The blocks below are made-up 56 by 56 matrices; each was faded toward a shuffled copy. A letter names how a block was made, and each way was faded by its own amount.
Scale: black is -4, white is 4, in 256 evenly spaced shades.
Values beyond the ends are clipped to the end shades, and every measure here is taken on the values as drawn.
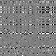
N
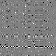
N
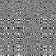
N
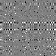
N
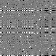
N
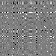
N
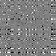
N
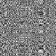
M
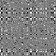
N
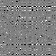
N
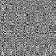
M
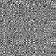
M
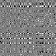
N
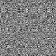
M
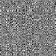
M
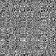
M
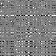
N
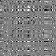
N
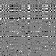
N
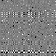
N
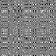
N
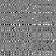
N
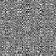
M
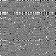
N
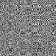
M
